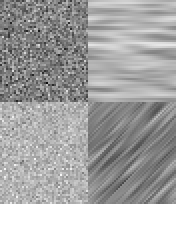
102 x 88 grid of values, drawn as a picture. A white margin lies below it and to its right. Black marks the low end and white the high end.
The table splits into 2 rows of 2 panels. Panel 1,1: middling, fine-grained, strong in contrast. Panel 1,2: high, streaked across. Panel 2,1: high, fine-grained. Panel 2,2: middling, slanting up to the right.
